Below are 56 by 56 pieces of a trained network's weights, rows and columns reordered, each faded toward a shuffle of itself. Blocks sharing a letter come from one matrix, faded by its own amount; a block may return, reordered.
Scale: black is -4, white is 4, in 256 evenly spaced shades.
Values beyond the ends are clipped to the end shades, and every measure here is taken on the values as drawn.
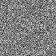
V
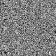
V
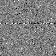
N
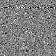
N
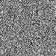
V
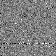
N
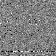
N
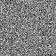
V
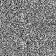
V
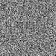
V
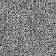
V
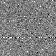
N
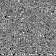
N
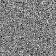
N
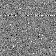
N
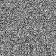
V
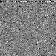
N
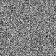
V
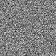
V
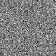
V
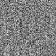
V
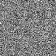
V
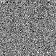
N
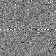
N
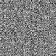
V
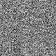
V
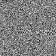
N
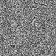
V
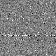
N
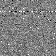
N
